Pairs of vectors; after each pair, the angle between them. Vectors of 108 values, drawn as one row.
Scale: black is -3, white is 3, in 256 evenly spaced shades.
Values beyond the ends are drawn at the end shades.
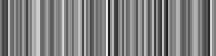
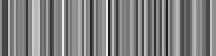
nearly parallel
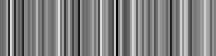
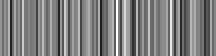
nearly opposite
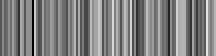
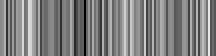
orthogonal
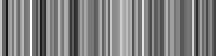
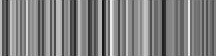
partly aligned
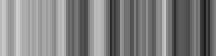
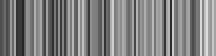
partly opposed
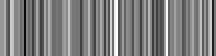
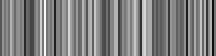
partly aligned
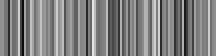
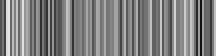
partly opposed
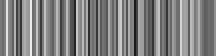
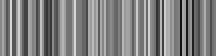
partly opposed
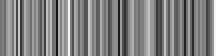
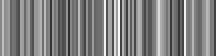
partly opposed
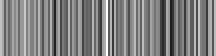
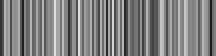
partly opposed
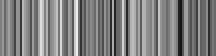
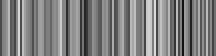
partly aligned
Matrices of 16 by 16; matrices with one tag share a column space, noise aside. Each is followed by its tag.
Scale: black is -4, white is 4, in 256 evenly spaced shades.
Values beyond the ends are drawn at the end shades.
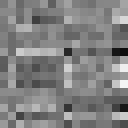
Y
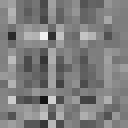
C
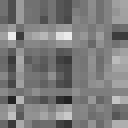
C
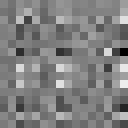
Y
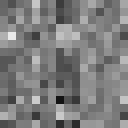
C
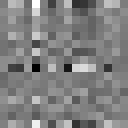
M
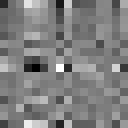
M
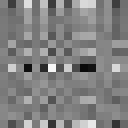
M
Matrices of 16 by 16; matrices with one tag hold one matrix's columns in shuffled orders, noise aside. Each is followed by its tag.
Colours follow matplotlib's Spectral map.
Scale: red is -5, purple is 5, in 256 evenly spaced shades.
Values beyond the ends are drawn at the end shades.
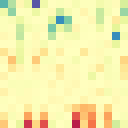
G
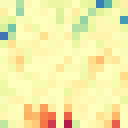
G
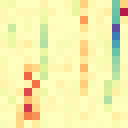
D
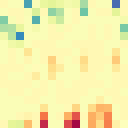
G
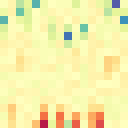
G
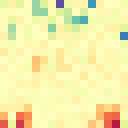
G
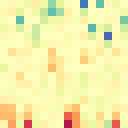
G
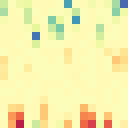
G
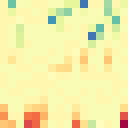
G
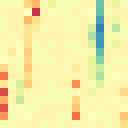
D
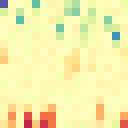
G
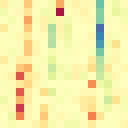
D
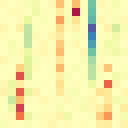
D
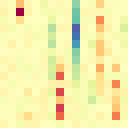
D
